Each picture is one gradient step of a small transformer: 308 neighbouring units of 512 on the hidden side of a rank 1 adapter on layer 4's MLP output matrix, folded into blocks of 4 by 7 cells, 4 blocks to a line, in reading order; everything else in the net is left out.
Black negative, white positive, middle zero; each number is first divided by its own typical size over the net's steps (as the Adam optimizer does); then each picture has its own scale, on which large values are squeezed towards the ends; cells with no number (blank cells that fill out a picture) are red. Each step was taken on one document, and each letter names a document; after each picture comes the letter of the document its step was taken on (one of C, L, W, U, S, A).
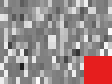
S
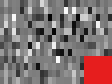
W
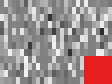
W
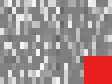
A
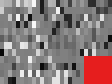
A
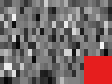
S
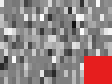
W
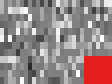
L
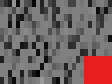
A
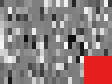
L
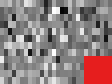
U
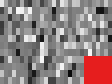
L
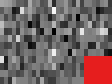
U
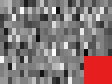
U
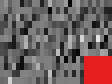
S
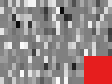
A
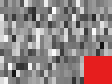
W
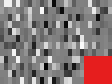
A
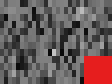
S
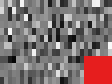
L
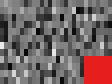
W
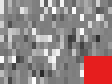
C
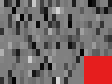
A
